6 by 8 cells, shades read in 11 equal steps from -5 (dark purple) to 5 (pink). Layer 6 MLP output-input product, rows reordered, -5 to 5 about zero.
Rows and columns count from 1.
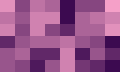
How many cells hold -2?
1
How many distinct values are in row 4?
6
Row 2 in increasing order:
-5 0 1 2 2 3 3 3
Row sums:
4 9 7 -5 -9 -12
